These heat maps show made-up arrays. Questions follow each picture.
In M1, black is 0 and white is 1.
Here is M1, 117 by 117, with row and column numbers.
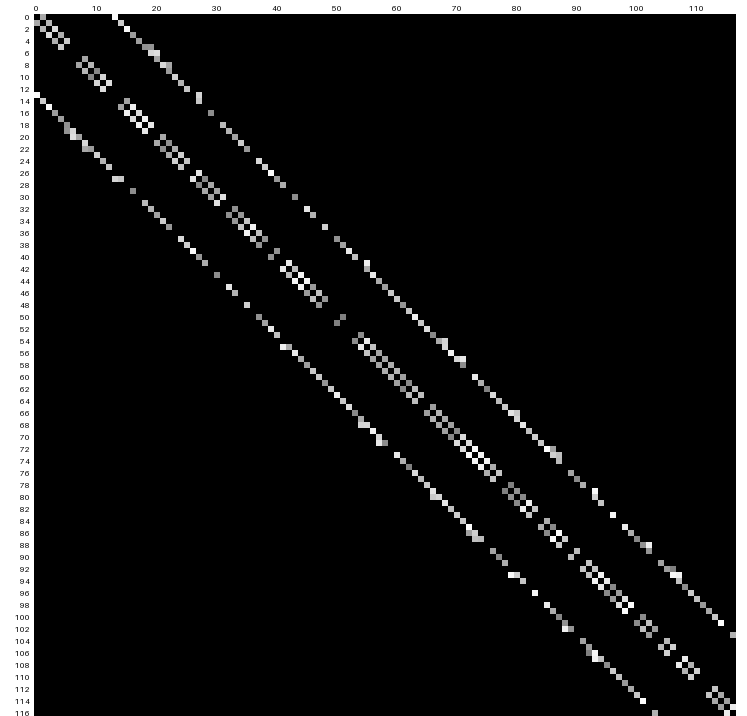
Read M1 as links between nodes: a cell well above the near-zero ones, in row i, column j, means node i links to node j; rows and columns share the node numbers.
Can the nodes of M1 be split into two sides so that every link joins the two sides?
no
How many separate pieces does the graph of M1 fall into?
1
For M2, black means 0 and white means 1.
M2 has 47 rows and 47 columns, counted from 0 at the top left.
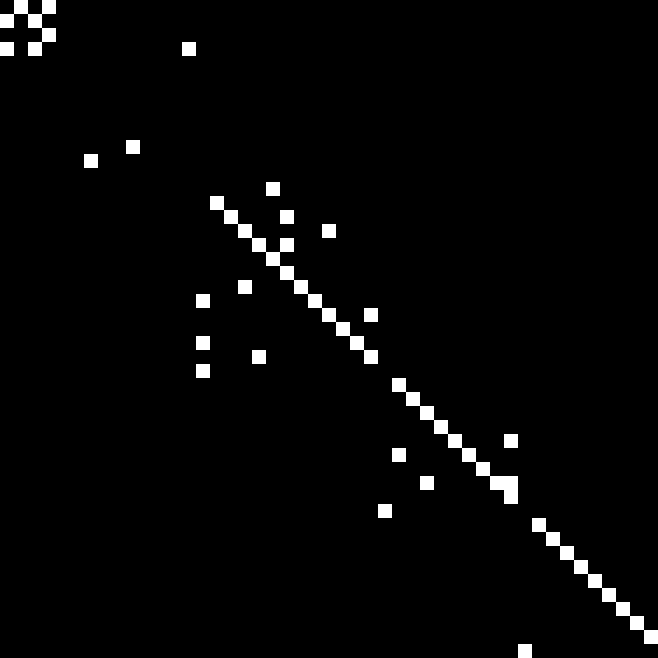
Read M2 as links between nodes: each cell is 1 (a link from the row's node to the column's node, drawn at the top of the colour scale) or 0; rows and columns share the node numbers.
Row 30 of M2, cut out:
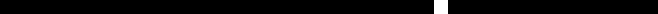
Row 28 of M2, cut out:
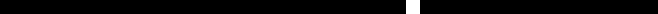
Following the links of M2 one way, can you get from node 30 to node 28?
yes
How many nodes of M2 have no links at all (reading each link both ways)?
5
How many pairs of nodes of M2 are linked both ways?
4
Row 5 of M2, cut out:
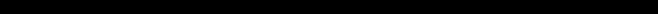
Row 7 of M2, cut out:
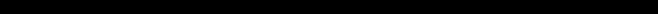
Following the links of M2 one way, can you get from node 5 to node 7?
no
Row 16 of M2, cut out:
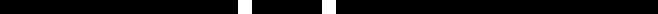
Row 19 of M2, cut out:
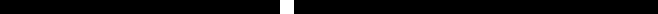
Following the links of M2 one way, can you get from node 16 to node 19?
yes
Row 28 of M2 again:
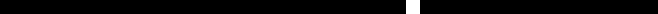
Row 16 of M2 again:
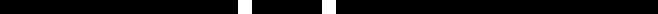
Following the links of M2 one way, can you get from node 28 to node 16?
no
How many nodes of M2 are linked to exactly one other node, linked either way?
4
